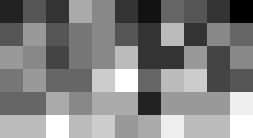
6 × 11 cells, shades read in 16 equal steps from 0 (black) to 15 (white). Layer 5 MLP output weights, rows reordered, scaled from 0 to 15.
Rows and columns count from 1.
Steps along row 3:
down down up up up down same up down up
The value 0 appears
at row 1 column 11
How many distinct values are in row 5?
6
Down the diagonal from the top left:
2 9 4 6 10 9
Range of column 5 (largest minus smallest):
4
